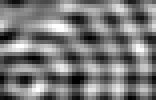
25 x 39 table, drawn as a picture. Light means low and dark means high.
Ninth with the lowest average: top middle. Rings: centred on the bottom left. Stripes: horizontal, repeating 5 times. Calmest part: top left.
